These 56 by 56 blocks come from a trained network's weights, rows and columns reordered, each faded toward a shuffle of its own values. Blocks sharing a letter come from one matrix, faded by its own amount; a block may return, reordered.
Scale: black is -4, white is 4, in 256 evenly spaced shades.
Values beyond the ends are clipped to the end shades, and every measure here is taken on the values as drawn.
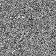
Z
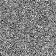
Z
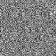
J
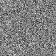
Z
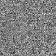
J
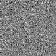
J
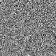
J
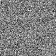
Z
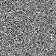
J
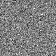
Z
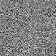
J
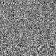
J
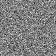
Z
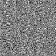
J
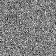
Z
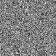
J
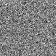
Z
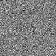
J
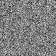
Z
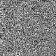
J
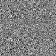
J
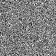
Z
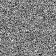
Z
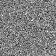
Z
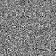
J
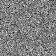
Z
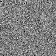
Z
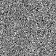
Z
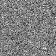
Z
